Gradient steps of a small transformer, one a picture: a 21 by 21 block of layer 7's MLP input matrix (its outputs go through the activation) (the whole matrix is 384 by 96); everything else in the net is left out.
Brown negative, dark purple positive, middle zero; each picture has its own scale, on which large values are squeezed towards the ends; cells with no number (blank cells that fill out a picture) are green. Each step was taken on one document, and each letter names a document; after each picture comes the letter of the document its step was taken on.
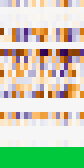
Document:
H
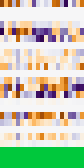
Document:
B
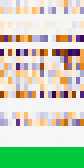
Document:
H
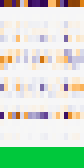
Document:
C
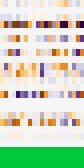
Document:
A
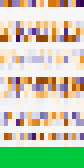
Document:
B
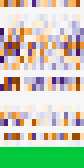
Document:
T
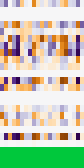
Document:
T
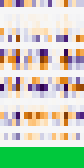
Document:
C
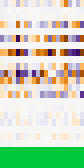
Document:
H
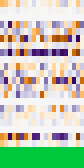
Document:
A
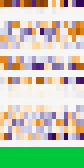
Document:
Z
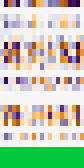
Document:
T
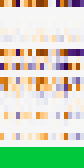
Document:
C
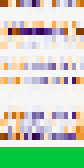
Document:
Z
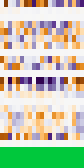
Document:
Z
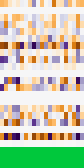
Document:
T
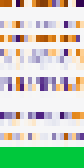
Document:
B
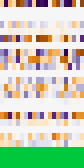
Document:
B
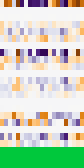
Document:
B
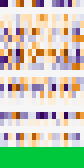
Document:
B
